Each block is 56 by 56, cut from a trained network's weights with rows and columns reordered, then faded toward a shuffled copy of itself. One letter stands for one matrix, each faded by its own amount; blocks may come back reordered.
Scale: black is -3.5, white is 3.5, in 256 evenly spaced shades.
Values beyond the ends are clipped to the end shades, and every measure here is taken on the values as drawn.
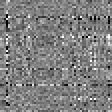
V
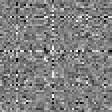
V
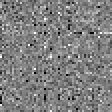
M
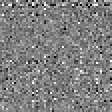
M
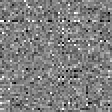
M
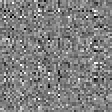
M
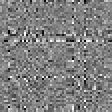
V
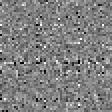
M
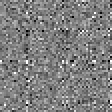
M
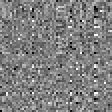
M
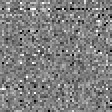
M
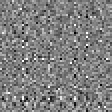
M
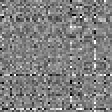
V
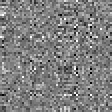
M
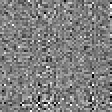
M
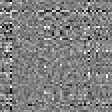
V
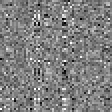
M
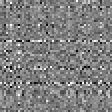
V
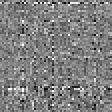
V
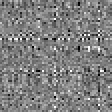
V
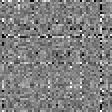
V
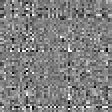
V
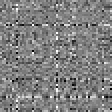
V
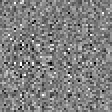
M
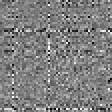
V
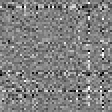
V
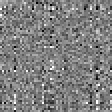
M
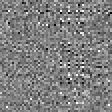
M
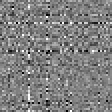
V
